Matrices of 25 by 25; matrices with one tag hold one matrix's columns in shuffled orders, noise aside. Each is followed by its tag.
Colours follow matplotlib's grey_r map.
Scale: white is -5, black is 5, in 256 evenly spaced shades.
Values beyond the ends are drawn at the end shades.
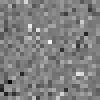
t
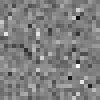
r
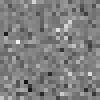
t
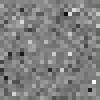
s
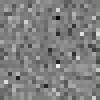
r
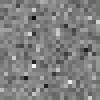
r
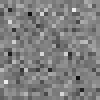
s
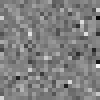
r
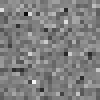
s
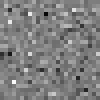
s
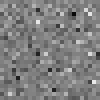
s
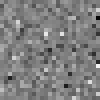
r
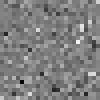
t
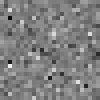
r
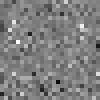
t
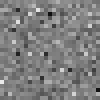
s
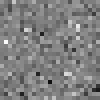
t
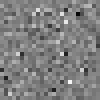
s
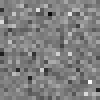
s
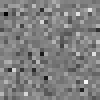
s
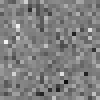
t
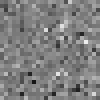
t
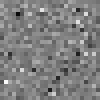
s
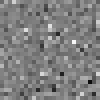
t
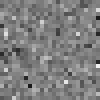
r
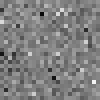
s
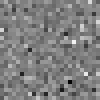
t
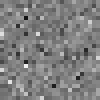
r
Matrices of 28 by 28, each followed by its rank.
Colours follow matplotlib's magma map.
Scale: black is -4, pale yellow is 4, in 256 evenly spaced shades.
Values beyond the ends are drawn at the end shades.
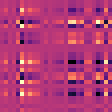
one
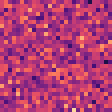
full rank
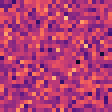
full rank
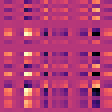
one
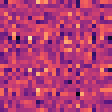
five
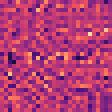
five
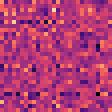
five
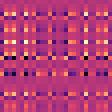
one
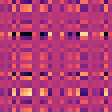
one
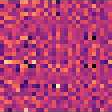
five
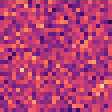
full rank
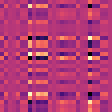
one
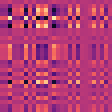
one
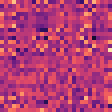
five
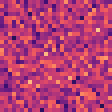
full rank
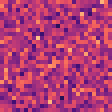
full rank
